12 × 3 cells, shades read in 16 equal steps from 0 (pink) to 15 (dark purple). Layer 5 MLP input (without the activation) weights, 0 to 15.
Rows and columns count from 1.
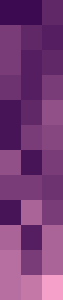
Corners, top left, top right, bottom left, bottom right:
15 12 5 0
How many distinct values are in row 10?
2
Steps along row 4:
up down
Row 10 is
6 13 6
